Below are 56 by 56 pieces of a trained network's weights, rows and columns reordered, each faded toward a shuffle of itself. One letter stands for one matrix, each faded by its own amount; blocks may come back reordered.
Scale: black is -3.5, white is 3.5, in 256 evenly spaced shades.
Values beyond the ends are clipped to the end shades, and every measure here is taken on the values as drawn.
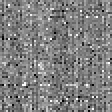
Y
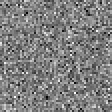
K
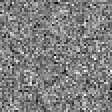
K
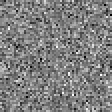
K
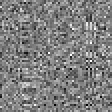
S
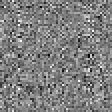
S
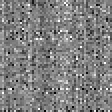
Y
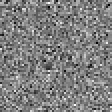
K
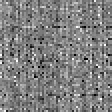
Y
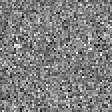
K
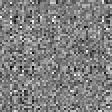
S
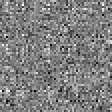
S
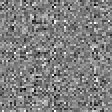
S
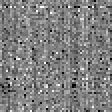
Y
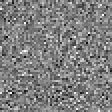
K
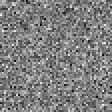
K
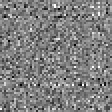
S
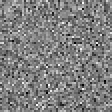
K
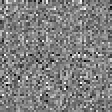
S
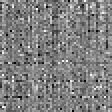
Y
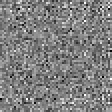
S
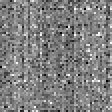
Y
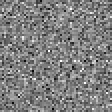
K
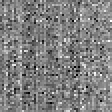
Y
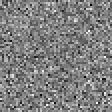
K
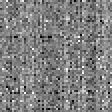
Y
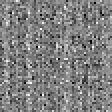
Y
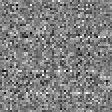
S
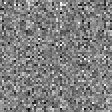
S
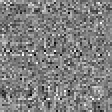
S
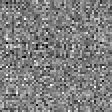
S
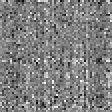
Y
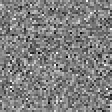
K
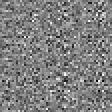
S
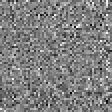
S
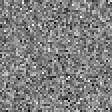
K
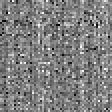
Y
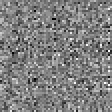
S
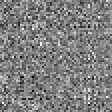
S
